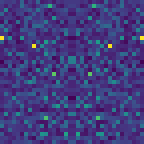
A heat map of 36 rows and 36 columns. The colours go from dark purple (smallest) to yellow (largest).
Seam: none. Grain: fine. Odd rows or columns: none. Average level on the scale: 20%. Slope: none. Histogram: skewed, a long tail of high values. Mirror symmetry: left to right.
